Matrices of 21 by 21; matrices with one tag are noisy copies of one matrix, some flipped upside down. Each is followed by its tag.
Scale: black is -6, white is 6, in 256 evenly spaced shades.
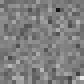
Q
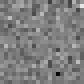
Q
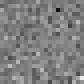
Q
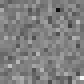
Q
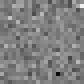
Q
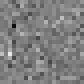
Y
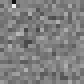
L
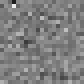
L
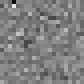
L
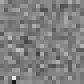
L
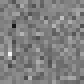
Y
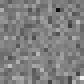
Q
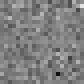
Q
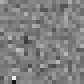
L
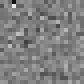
L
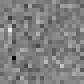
Y
